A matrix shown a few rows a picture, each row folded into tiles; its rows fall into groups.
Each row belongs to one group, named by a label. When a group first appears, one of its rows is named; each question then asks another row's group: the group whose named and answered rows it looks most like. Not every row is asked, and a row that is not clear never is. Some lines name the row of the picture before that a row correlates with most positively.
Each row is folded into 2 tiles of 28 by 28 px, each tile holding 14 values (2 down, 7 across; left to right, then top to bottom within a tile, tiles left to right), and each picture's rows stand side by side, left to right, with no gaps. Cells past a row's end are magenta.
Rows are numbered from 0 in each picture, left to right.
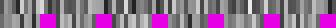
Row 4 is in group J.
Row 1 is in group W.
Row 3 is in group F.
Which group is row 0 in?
F
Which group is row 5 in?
W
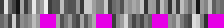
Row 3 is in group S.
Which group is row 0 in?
W
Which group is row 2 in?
F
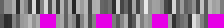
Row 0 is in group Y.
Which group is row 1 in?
F
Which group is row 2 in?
W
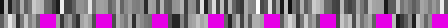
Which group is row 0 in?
W
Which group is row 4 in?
Y
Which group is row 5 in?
W
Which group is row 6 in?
W
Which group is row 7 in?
S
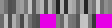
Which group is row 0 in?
F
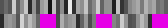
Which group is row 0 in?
Y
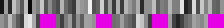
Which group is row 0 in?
S
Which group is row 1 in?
Y
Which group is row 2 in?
S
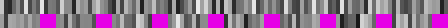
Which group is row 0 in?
J
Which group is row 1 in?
F
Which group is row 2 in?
S
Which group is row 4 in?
F
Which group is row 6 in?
S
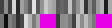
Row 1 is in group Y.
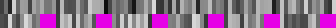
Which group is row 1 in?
W
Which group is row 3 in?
S
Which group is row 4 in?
W
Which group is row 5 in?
J
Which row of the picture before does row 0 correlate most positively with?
0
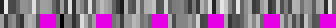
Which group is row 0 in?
S
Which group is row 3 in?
J
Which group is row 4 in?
J
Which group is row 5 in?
S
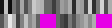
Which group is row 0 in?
W
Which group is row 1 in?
Y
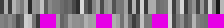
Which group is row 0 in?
S
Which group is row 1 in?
J
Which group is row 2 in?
F
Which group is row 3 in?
J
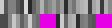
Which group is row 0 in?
J
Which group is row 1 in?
F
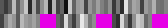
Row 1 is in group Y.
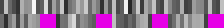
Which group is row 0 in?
Y
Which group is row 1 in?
F
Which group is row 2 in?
J
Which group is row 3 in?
J
